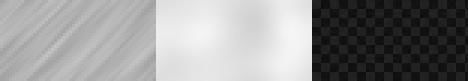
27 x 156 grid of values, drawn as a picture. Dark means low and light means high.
It is made of 1 by 3 panels. Panel 1,1: high, slanting up to the right, faint in contrast. Panel 1,2: very high, smooth, faint in contrast. Panel 1,3: very low, checkered, faint in contrast.
